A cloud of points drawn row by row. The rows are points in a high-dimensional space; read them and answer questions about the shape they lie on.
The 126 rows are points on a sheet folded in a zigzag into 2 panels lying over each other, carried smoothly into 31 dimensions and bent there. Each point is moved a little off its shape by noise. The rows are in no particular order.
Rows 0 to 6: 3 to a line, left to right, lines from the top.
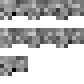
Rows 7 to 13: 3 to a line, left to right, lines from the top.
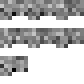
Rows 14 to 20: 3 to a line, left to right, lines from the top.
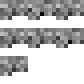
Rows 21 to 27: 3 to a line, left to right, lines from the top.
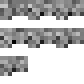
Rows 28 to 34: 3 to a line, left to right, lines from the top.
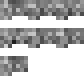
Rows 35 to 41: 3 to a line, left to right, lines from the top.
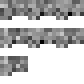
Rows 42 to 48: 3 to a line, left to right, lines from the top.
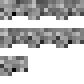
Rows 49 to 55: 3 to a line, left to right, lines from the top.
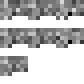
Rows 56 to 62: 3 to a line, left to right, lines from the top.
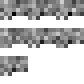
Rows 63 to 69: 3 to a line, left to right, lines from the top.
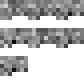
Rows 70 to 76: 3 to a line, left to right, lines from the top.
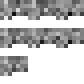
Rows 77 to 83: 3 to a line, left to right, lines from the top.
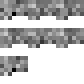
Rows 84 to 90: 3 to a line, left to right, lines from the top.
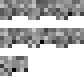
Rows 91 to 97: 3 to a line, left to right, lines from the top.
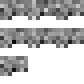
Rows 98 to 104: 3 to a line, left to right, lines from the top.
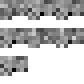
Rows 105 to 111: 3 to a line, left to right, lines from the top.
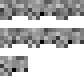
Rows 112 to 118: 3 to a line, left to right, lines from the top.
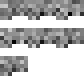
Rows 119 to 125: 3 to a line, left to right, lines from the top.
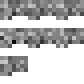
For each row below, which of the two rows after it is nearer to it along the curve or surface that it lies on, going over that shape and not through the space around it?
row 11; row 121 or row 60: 121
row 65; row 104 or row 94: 104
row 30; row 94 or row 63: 63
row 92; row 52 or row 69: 52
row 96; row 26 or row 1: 1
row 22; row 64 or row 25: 25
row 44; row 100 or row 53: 100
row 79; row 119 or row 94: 119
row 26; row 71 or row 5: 5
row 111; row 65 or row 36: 65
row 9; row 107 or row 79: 107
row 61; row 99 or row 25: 99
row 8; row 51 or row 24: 24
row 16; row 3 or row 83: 3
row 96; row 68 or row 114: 114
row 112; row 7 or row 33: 7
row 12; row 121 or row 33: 33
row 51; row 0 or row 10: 0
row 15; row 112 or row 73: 73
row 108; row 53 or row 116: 116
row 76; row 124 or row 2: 124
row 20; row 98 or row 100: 98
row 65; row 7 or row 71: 7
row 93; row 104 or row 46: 104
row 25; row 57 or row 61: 57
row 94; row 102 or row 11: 102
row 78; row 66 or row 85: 66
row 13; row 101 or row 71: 101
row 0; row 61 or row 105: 61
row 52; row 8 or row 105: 105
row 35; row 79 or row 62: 79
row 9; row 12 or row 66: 66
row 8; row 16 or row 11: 16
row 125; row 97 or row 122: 122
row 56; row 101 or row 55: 101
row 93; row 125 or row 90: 90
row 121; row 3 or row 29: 29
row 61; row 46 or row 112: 112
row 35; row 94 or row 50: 50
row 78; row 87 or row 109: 109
